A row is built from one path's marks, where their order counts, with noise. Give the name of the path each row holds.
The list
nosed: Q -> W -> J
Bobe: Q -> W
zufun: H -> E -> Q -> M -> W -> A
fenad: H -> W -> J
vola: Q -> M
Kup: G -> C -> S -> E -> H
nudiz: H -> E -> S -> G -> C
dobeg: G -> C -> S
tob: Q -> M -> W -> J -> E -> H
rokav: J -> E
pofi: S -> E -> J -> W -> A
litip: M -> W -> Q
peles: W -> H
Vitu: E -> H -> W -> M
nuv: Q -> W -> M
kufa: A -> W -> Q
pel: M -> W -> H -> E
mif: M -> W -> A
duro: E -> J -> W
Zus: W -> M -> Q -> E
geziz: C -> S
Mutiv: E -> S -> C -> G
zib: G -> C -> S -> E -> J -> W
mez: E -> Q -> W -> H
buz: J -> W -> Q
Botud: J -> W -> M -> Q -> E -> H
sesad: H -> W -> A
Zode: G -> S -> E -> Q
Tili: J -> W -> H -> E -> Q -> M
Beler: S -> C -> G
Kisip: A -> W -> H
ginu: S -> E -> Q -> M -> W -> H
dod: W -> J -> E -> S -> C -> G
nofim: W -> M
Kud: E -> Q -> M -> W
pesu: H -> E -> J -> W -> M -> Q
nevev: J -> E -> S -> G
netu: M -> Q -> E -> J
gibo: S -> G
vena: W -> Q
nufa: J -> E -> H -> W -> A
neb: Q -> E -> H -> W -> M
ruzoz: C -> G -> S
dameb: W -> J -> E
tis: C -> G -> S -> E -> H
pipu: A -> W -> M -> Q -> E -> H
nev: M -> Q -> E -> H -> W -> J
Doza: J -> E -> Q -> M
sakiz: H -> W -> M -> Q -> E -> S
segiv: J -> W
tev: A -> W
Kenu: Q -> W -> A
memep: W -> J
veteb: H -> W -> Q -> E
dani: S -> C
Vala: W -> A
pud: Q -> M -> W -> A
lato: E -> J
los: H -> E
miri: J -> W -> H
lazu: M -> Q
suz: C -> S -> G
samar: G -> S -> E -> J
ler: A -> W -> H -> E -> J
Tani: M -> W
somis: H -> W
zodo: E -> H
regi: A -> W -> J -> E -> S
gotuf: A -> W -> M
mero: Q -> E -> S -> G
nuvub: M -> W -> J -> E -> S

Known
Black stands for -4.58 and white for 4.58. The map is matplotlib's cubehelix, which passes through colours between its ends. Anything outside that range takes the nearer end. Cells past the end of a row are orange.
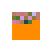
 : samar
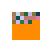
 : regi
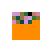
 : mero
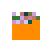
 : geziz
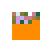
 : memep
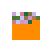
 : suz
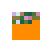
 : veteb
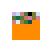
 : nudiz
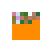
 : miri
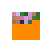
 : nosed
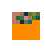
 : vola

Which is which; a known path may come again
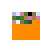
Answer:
nudiz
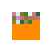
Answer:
miri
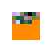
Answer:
zufun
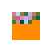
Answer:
vena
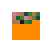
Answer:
vola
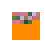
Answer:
samar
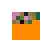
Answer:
pud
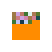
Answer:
nofim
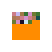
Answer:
Zus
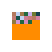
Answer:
regi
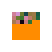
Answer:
tob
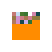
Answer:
buz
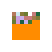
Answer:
memep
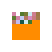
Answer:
dod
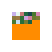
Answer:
veteb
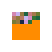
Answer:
Bobe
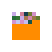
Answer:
geziz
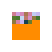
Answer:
dobeg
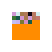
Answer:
Mutiv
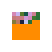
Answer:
nosed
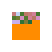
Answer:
nevev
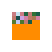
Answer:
ler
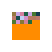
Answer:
tev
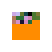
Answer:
neb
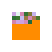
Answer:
suz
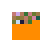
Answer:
pel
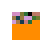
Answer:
mero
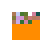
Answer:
segiv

